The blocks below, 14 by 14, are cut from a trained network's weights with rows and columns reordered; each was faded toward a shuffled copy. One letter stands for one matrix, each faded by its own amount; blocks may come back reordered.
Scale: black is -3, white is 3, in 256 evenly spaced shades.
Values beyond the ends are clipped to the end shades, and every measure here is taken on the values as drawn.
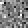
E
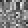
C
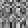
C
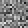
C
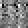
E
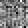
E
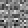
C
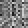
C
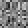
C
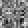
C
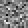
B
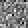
B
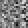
C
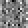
E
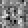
E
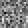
C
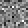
B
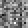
E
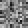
C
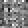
E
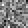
B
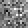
B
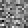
C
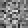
C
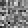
C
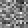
C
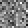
C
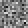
B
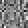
C
